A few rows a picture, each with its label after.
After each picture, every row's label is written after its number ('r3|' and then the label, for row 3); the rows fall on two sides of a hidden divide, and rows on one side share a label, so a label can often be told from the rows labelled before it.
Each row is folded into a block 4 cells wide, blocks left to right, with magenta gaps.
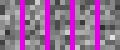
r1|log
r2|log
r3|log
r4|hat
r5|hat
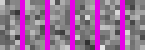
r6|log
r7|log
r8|log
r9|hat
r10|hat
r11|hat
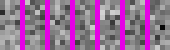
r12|hat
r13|log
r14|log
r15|log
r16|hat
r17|log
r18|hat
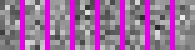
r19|log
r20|hat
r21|hat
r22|log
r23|hat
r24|log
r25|log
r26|hat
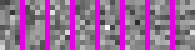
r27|hat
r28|log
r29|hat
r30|log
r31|log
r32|hat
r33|log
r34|log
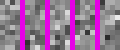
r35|hat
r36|log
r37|hat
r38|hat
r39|hat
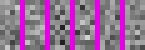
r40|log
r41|hat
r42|log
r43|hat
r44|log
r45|hat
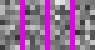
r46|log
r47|log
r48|hat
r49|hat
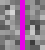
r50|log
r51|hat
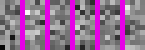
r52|log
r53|hat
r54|log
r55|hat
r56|log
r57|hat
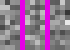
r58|log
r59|hat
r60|log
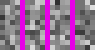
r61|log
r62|log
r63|hat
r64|log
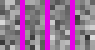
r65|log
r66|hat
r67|hat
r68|log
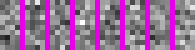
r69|hat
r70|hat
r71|hat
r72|log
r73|log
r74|log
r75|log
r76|log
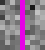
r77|log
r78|hat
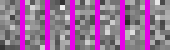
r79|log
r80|log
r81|hat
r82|log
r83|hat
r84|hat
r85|hat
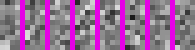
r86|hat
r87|hat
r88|hat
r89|hat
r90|hat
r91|hat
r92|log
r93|log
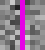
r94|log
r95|hat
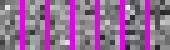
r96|log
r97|log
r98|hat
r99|hat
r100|log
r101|log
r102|hat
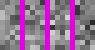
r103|log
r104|hat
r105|hat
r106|log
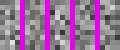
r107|log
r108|hat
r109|log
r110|log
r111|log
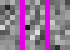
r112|log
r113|log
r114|hat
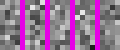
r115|log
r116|hat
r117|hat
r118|hat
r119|log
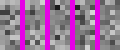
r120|hat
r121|hat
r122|hat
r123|hat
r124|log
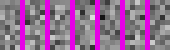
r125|log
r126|log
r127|log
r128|hat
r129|log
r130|log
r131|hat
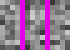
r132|hat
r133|log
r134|hat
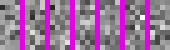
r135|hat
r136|hat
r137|hat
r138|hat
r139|hat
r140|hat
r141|hat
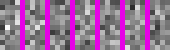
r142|hat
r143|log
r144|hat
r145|hat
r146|hat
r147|hat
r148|log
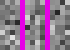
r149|hat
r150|hat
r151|hat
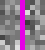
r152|log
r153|hat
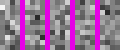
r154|log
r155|hat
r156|hat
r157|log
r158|hat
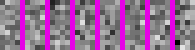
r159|log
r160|hat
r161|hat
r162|log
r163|hat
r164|log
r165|hat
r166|log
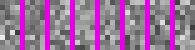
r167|hat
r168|log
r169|hat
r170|hat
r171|hat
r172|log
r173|log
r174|log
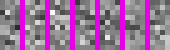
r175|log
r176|log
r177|hat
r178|log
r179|log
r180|hat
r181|hat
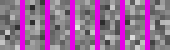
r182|hat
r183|hat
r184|log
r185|log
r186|hat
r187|log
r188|log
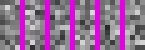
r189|log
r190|hat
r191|log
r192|hat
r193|log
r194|hat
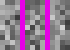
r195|log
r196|log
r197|hat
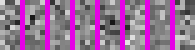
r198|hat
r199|hat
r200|hat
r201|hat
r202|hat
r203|hat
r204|log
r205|hat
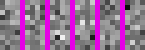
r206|hat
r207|hat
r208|hat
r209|log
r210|hat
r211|hat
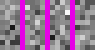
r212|log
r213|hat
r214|log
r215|hat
